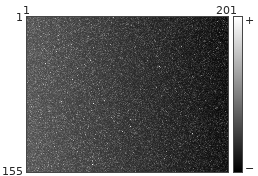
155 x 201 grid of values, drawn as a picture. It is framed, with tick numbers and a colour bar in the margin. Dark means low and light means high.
Grain: fine. Slope: up to the left. Stripes: none. Odd rows or columns: none.
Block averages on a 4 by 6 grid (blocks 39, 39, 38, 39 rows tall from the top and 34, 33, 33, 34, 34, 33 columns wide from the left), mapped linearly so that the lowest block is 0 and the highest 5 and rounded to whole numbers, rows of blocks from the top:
5 4 3 2 1 0 / 5 4 3 2 1 0 / 5 4 3 2 1 0 / 5 4 3 2 1 0
